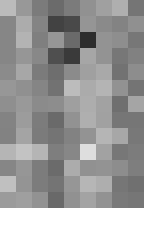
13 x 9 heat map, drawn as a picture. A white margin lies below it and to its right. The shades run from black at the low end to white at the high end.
Odd rows or columns: none. Roughest part: top middle. Odd patch: rougher, in the top middle. Stripes: upright, repeating 2 times. Ninth with the lowest average: top middle.
